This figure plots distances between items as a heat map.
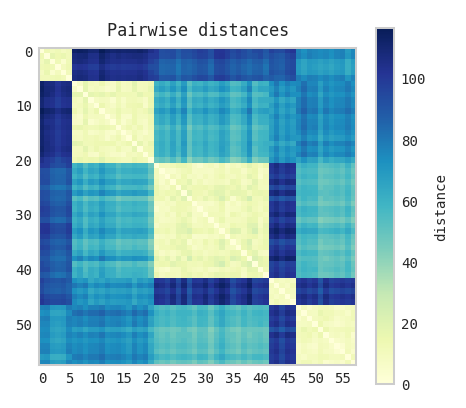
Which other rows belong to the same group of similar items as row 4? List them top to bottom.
0, 1, 2, 3, 5
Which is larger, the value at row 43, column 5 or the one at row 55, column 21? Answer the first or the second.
the first
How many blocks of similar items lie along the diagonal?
5
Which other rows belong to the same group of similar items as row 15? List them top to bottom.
6, 7, 8, 9, 10, 11, 12, 13, 14, 16, 17, 18, 19, 20
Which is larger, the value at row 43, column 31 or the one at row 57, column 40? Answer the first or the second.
the first
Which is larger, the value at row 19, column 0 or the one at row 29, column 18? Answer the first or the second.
the first
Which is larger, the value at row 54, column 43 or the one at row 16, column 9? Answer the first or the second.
the first
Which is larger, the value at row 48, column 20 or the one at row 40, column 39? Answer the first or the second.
the first
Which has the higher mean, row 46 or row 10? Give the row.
46
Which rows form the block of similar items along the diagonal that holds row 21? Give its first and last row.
21 to 41
